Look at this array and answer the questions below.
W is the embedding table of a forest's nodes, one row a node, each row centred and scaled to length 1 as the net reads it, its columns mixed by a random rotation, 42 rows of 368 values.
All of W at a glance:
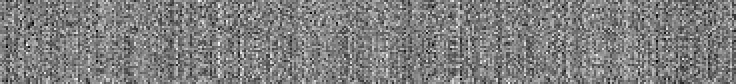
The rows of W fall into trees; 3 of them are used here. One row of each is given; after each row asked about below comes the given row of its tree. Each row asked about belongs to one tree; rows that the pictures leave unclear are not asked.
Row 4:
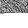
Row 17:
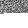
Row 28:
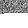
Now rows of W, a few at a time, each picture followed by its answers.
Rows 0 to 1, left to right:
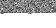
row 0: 4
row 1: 17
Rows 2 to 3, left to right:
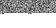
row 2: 28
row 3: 28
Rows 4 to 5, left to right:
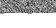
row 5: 17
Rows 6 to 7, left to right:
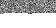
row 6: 17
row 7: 28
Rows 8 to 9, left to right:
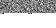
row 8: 28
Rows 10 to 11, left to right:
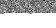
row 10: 17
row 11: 17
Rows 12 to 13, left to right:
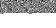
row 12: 17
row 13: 4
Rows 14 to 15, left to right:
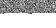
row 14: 4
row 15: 28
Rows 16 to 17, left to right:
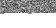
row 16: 4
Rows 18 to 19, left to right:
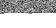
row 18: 28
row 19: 4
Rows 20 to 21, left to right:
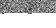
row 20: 28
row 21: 28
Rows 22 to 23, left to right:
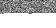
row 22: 28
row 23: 4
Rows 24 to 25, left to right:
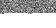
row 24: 28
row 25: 4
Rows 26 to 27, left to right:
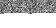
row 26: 28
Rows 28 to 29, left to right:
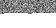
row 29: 17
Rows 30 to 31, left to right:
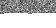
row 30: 28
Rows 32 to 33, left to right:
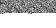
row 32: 17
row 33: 4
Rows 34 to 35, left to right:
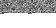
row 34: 28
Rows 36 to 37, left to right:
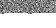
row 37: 28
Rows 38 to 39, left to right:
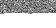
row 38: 17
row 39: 4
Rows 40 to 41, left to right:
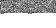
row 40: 4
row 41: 4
